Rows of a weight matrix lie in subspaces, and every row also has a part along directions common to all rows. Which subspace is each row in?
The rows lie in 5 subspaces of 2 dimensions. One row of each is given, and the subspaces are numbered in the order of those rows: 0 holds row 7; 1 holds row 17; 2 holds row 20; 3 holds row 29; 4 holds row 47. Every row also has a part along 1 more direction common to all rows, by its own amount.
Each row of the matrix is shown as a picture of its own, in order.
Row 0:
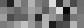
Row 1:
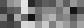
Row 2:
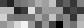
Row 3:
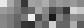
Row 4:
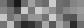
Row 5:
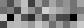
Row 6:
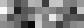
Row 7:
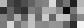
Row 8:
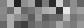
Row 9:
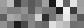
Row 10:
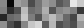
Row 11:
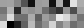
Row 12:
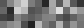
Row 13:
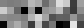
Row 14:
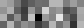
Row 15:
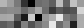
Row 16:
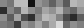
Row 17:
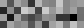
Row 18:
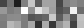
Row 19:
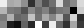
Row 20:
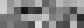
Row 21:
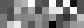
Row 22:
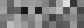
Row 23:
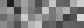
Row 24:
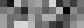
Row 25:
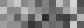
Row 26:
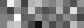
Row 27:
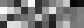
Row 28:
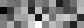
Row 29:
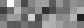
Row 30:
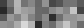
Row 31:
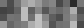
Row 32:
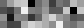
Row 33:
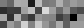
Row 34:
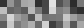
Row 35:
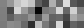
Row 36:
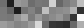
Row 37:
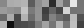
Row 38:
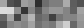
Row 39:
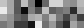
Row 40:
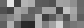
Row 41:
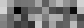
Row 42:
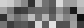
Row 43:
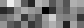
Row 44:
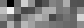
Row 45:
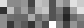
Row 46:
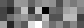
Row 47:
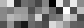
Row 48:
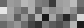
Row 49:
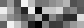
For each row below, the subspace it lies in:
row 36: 3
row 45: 1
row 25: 0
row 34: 1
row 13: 2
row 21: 4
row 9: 4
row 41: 2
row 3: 1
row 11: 4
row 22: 2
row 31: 0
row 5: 1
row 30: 2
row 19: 2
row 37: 0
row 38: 3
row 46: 0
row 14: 0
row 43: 3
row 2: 4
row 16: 1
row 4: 2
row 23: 3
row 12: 4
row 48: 0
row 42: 2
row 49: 0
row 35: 4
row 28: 0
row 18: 2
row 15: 0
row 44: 3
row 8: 4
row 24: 4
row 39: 2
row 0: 4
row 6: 2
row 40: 4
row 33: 1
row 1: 1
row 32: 1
